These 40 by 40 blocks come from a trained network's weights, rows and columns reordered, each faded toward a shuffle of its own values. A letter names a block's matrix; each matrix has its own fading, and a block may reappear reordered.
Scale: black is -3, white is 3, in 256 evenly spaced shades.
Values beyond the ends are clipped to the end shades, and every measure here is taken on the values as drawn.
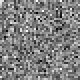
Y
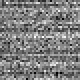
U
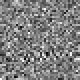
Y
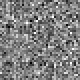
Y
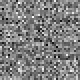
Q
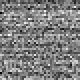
U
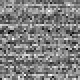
U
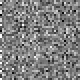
Q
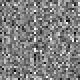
Q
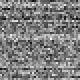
U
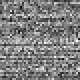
U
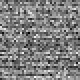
U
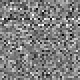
Y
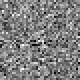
Y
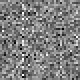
Q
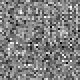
Q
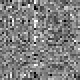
Q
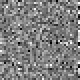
Q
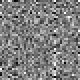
Q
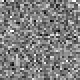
Y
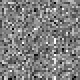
Q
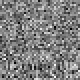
Y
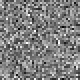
Y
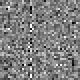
Q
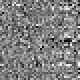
Q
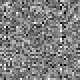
Q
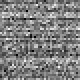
U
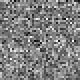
Y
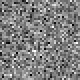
Y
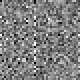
Q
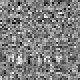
Q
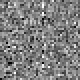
Q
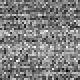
U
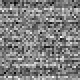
U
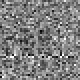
Y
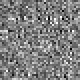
Y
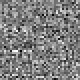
Y
